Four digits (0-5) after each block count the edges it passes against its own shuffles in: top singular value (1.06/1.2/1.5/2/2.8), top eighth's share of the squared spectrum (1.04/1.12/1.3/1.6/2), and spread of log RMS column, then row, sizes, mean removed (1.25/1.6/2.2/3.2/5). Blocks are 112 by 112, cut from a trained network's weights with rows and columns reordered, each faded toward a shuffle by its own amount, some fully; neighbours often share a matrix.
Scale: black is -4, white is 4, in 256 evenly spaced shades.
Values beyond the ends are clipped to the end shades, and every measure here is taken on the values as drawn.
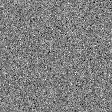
0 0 0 0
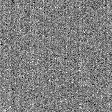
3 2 0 1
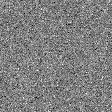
0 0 0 0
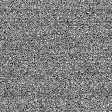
2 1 0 0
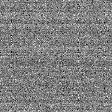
3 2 2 0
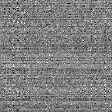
4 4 3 2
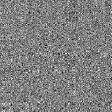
3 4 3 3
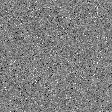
2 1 0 1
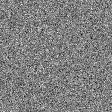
0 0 0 0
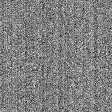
3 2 0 2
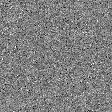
1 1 0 0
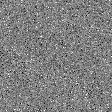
0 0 0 0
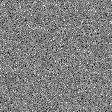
0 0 0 0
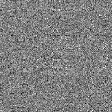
3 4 2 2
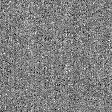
2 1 0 1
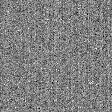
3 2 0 1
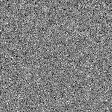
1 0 0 0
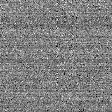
3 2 2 0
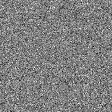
2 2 0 1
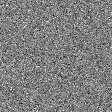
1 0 0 0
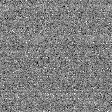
2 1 1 0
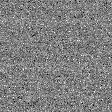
1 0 0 0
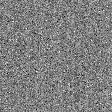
1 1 0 0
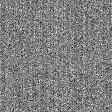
3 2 0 2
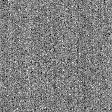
2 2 0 2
